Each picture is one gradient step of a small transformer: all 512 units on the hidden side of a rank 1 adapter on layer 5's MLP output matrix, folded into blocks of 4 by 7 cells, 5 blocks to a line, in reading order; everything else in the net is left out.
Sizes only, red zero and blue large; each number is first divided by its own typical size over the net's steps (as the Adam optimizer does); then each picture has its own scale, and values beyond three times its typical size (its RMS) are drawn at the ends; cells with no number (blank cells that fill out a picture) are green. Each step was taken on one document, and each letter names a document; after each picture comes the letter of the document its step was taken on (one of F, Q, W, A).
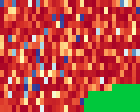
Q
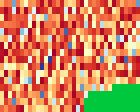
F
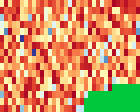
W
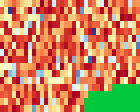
F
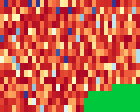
Q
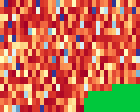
Q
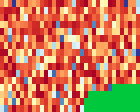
W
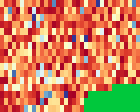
F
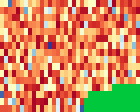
W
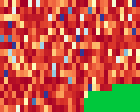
Q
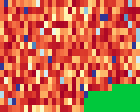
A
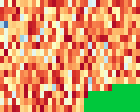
W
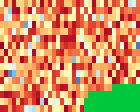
F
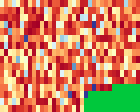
W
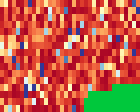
Q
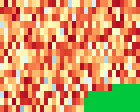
W
